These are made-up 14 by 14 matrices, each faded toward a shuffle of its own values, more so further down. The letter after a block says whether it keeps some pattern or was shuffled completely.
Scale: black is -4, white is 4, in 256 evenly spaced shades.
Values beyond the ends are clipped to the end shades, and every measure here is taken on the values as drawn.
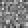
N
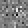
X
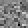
X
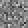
N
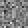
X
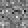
X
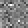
X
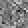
N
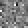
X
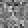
X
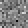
N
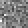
N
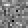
N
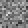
N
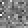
N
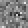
X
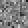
N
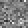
X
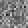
N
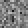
X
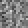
X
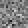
N
